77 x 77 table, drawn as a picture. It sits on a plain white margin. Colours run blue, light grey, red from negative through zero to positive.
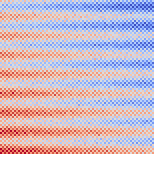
On average the colour sits 50% of the way up the scale. No single row or column stands out from its neighbours. Values rise toward the bottom left. The bottom left is the ninth with the highest average. Stripes running across repeat 8 times from top to bottom. The values follow a bell shape.
